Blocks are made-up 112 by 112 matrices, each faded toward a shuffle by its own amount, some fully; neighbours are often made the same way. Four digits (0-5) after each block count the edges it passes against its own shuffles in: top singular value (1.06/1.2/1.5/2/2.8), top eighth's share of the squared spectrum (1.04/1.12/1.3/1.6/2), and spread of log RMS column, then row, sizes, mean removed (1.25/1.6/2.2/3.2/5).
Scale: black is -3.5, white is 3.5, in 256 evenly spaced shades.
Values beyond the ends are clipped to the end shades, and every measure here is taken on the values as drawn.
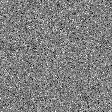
0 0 0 0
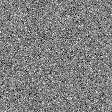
0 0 0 0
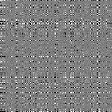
5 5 4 4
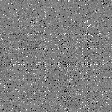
4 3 2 2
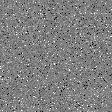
2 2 1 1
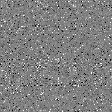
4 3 1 2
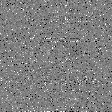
3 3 1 1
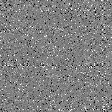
3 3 1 2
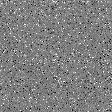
2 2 0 1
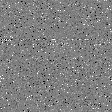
2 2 0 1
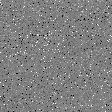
2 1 0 0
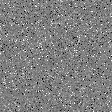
2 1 0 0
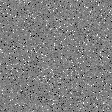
1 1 0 0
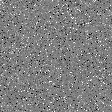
0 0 0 0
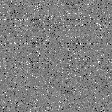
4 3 1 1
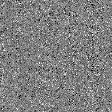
1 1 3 0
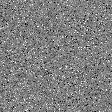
0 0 0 0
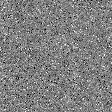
0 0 0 0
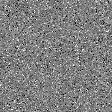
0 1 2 0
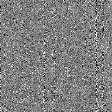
2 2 3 0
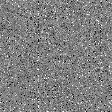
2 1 2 0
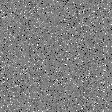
1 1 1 0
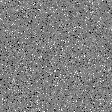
0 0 0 0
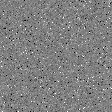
0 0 0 0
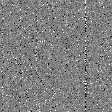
3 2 2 0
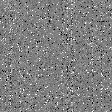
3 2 2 0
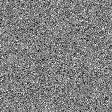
1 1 0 0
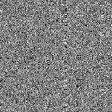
4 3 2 2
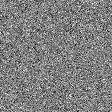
1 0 0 0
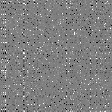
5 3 2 2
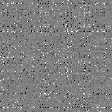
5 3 2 2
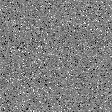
2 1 0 0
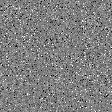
3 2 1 1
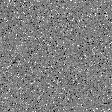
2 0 0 0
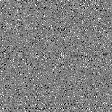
4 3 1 2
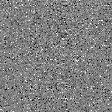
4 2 1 2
